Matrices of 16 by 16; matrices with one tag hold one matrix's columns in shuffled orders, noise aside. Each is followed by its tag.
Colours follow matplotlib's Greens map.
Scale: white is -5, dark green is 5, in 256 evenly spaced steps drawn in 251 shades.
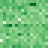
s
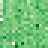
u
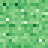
s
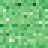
s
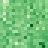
u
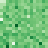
u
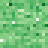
s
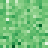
u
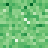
s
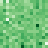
u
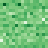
s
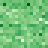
s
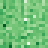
u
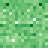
s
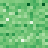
s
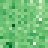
u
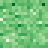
s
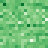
s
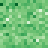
s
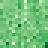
u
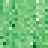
u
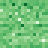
s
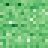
s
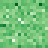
s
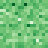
s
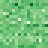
s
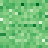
s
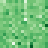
u
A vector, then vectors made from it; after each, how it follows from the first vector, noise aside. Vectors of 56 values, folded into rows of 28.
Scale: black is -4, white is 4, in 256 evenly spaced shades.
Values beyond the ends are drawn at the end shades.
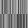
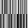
scaled up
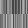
wrapped around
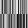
scaled up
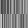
wrapped around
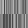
wrapped around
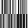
scaled up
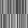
wrapped around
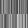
negated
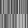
negated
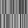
wrapped around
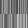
negated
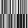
scaled up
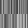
negated
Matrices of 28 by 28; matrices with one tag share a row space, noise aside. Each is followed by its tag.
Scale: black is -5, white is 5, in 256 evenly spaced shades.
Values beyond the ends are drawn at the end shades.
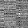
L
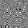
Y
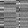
L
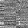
L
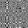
Y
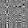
Y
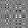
Y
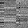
L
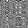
Y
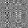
Y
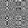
Y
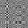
Y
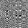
Y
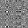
Y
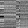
L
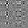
Y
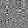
Y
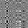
Y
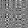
Y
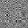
Y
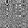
Y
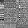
L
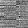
L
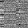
L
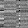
L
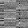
L
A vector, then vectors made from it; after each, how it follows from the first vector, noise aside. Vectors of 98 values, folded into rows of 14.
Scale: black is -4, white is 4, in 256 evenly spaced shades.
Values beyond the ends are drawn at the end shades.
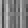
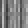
negated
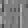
partly zeroed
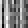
scaled up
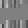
partly zeroed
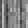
negated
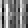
scaled up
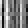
scaled up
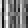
scaled up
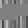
partly zeroed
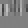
partly zeroed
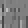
partly zeroed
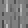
partly zeroed
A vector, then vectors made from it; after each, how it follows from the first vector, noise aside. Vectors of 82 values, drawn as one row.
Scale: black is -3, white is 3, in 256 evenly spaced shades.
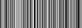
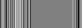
partly zeroed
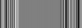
partly zeroed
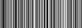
reversed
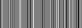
partly zeroed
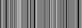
partly zeroed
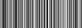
reversed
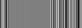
partly zeroed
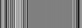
partly zeroed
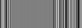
partly zeroed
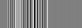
partly zeroed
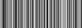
reversed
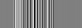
partly zeroed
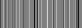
partly zeroed
